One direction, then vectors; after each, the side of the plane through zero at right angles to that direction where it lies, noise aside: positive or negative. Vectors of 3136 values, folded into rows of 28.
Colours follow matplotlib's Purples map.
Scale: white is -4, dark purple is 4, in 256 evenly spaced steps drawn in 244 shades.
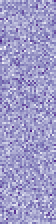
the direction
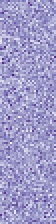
negative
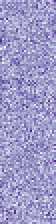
positive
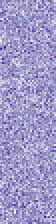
negative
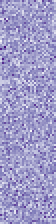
negative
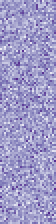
positive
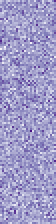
positive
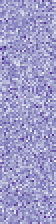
negative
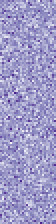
negative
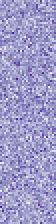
positive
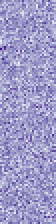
negative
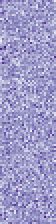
negative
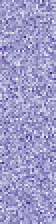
negative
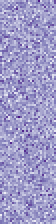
positive
